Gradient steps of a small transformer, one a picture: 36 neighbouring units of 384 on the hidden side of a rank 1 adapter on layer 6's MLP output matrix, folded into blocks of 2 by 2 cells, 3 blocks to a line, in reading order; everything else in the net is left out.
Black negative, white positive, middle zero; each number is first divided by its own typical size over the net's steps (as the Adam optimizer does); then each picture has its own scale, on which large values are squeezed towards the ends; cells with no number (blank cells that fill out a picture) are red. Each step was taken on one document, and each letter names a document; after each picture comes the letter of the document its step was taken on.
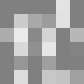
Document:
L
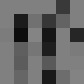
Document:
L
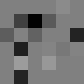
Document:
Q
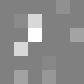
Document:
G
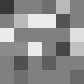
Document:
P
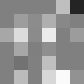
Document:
L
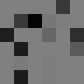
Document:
Q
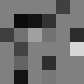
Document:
Q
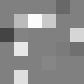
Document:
Q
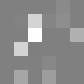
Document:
G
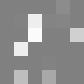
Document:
G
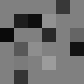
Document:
Q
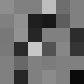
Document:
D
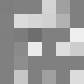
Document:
D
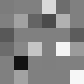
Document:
P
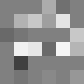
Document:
D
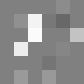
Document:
G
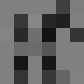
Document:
L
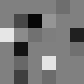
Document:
Q
